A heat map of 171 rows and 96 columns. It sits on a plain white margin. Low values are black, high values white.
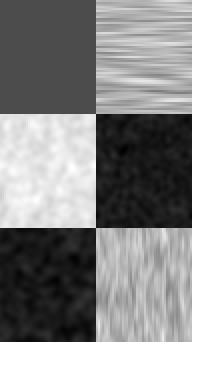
It is made of 3 by 2 panels. Panel 1,1: low, flat. Panel 1,2: high, streaked across. Panel 2,1: very high, blotchy, faint in contrast. Panel 2,2: very low, blotchy, faint in contrast. Panel 3,1: very low, blotchy, faint in contrast. Panel 3,2: high, streaked downward.
